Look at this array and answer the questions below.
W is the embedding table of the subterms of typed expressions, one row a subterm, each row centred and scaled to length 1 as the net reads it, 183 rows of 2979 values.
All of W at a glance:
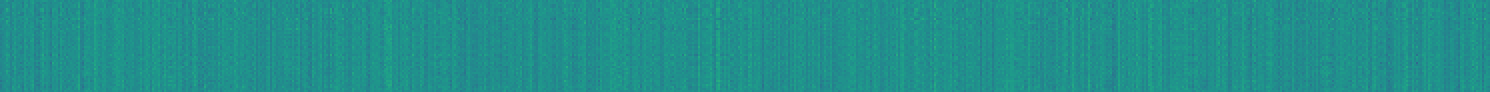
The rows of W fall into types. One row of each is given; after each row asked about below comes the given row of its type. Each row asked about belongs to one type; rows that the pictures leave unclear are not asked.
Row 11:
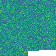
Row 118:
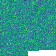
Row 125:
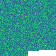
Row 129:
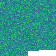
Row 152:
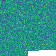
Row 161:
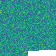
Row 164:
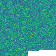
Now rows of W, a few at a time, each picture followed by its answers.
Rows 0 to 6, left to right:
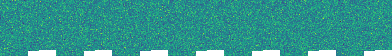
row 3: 152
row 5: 161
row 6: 164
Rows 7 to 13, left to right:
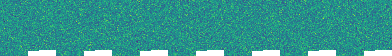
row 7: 11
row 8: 118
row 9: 129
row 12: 161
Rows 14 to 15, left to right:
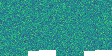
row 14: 129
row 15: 11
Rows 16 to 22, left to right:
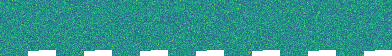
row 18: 129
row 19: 152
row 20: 152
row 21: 118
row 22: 125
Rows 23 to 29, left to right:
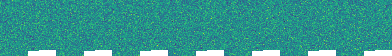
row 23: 129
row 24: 125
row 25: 125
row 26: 164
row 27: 164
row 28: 11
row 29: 164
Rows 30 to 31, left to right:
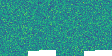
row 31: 11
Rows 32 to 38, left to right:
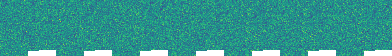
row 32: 129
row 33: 118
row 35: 125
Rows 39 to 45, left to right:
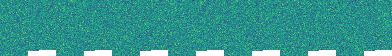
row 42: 118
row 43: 129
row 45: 11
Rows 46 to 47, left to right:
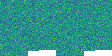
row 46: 129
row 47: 11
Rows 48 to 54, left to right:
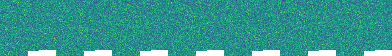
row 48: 129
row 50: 125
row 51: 152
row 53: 152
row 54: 125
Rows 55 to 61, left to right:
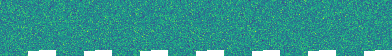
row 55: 152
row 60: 161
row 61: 152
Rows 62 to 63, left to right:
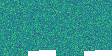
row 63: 11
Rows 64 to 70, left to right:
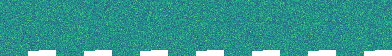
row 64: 129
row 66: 118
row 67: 129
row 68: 129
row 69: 129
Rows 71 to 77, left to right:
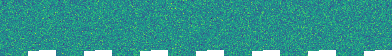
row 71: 164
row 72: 164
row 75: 118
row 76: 152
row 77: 161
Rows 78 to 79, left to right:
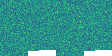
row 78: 161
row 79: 164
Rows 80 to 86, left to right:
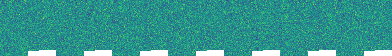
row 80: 161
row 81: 118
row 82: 152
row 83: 152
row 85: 11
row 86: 152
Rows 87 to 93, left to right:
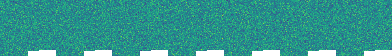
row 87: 125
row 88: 161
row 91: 125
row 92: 129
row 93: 125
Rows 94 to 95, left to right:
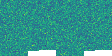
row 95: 129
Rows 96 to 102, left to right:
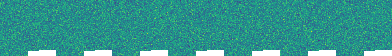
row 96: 129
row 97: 161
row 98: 164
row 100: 125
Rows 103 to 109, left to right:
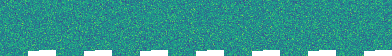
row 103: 161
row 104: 152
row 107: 11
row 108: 125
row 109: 125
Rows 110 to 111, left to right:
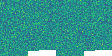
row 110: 129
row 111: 129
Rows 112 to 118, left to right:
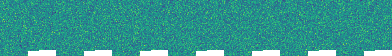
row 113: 118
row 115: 161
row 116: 152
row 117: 152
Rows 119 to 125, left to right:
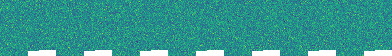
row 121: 129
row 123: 11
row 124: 11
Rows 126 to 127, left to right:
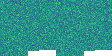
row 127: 129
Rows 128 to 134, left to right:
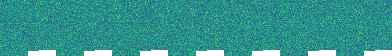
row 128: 129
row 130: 11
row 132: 125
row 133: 11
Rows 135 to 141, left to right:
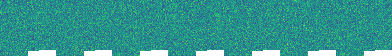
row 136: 11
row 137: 161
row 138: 11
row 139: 164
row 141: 125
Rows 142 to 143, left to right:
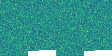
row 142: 152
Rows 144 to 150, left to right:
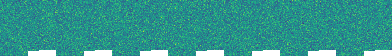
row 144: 11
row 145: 152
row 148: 152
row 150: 125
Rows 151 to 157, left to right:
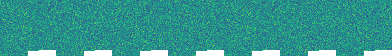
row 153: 118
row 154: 125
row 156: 11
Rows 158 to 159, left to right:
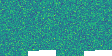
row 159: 129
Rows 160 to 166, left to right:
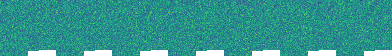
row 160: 161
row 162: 118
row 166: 118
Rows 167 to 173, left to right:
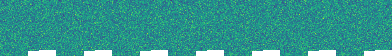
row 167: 161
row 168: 152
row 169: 152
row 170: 164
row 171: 125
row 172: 161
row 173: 125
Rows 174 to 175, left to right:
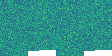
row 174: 164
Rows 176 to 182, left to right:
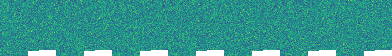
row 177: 161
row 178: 161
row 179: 161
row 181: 164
